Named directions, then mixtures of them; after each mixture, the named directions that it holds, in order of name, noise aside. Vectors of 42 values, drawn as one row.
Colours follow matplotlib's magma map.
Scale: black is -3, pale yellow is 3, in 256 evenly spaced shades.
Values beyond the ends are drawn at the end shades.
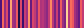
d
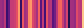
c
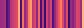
c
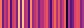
d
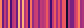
d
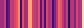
c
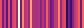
c, d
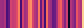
c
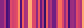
c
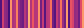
c, d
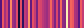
d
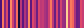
d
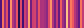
d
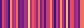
c, d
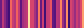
c, d
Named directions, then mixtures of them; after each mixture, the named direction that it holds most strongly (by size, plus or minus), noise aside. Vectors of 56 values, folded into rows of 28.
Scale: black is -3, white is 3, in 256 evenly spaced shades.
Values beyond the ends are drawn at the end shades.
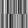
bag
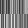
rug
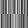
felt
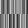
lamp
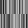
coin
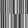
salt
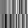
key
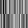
coin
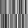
key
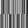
lamp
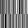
key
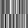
lamp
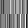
lamp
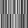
felt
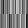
lamp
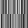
felt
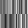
key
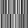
felt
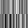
key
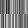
rug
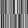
salt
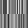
bag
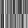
bag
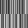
rug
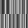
lamp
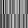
coin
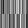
lamp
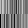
rug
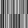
salt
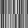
salt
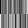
lamp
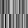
rug
